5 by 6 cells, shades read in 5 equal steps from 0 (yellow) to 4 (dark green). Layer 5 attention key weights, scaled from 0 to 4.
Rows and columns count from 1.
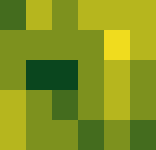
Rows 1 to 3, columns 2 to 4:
1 2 1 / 2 2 2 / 4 4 2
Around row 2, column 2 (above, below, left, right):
1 4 2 2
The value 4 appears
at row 3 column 2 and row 3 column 3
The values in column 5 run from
0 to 2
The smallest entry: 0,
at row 2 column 5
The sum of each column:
9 11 13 10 5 9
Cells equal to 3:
4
